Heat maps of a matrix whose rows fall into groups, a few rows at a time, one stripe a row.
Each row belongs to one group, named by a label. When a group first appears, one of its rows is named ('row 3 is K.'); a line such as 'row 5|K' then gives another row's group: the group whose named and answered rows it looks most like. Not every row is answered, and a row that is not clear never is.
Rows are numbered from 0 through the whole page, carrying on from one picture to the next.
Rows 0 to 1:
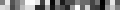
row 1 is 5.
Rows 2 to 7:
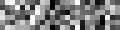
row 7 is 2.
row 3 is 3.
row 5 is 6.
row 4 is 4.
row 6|5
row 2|2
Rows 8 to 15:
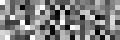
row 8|4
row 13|5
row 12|4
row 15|6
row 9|3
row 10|4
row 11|2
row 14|2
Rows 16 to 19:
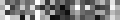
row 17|5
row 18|4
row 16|4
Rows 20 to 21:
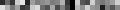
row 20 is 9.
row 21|6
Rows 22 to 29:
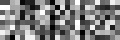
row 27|2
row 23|2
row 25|2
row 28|5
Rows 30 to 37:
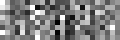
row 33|6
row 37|4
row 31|5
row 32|4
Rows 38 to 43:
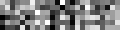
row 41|9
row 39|5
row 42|3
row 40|3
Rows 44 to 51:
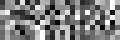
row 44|9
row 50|3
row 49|6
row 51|3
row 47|9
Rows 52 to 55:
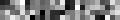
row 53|9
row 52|9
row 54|5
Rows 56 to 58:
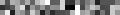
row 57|9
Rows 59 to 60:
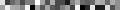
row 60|2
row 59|4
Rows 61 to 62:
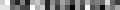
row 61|6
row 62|6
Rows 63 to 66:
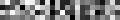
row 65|2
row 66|3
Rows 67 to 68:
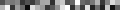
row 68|6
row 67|9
